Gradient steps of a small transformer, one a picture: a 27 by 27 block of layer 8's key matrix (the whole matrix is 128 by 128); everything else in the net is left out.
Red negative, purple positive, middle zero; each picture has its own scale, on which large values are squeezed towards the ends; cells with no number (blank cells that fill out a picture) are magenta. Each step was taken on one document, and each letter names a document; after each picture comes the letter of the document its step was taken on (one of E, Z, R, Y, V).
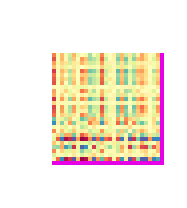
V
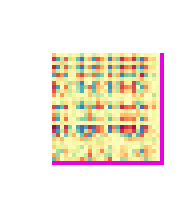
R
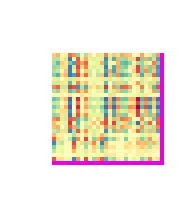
V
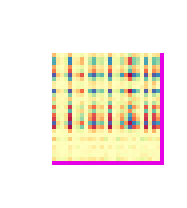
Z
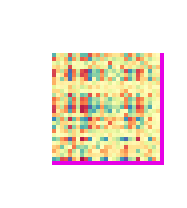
V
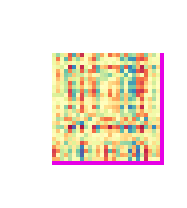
R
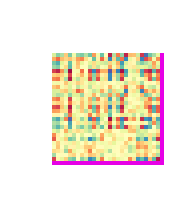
V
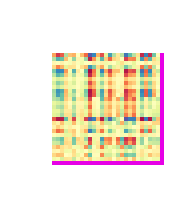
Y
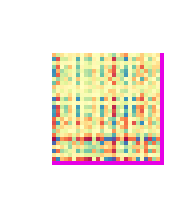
V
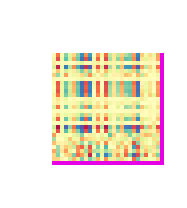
R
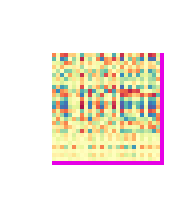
Y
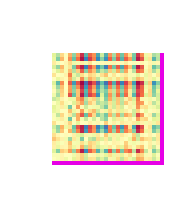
R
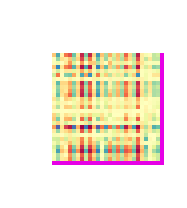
R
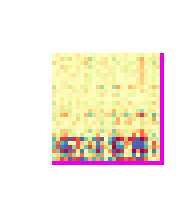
Z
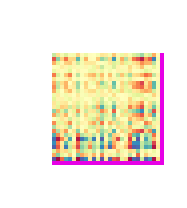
Z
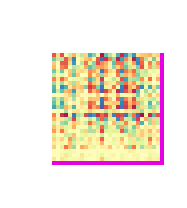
Y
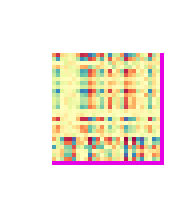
Y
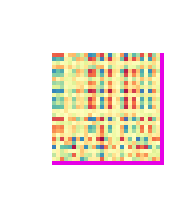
Y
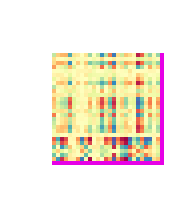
Y
